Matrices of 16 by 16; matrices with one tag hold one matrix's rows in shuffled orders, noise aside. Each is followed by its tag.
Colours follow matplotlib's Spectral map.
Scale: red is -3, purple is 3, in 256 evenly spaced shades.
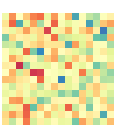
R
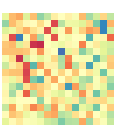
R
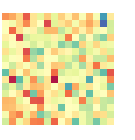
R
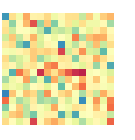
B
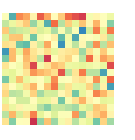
B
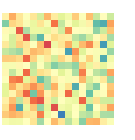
R
